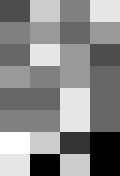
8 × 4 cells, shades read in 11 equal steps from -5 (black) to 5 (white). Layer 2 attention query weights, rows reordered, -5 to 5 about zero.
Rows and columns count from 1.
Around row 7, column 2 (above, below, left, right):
0 -5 5 -3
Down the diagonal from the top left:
-2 1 1 -1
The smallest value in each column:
-2 -5 -3 -5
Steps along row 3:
up down down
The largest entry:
5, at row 7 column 1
